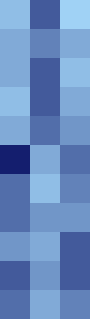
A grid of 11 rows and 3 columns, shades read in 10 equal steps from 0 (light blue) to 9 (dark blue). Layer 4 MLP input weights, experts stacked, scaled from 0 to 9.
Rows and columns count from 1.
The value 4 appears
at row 2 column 2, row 7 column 3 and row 11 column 3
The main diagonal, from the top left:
1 4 1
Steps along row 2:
up down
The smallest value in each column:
1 1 0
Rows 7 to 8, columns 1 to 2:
5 1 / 5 3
